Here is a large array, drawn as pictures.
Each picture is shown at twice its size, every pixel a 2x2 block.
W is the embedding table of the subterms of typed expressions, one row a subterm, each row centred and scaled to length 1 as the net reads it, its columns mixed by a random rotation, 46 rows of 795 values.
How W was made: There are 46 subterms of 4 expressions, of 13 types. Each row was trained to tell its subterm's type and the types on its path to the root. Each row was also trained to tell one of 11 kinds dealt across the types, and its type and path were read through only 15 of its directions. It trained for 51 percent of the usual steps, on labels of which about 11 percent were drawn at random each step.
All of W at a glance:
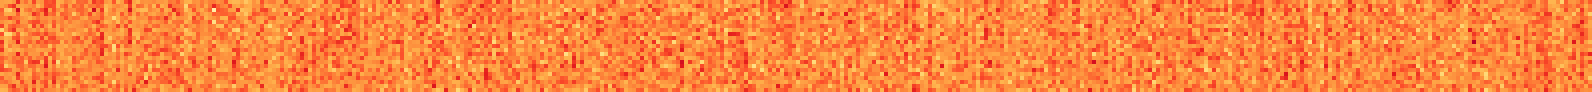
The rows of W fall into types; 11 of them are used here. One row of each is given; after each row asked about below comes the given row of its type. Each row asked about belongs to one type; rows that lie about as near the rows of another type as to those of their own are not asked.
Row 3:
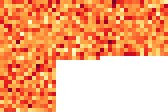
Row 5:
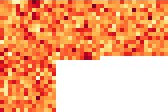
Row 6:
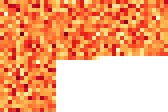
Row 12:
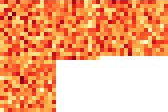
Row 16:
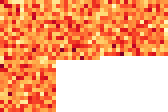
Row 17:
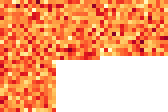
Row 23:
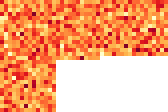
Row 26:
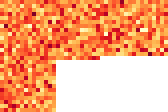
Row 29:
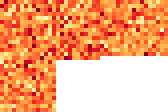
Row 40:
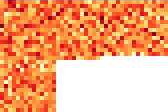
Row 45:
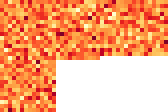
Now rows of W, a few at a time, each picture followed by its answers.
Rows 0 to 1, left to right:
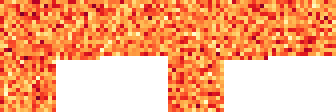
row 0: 5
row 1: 17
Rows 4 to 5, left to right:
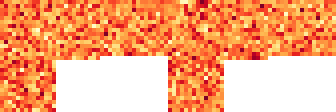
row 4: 3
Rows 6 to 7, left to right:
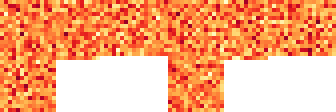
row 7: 17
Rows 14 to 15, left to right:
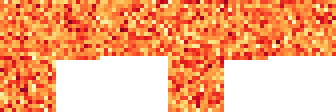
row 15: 45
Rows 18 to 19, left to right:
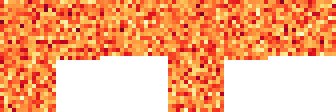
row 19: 12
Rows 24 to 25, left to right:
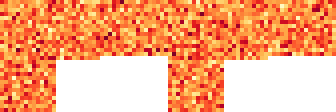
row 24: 23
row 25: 16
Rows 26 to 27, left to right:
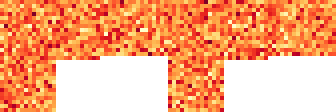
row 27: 5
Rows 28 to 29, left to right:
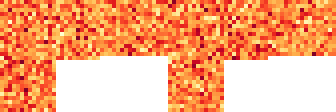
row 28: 3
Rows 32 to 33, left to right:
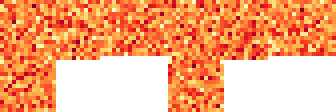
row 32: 16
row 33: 29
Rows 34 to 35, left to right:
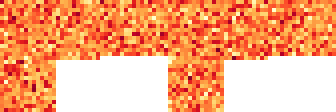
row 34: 40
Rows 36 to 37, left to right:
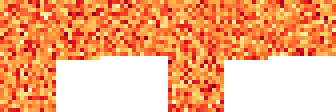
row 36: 6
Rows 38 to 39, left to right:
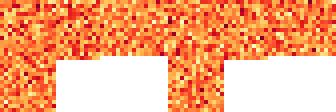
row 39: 12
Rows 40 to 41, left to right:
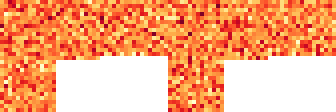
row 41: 16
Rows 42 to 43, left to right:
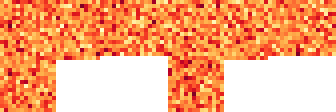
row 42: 40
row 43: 3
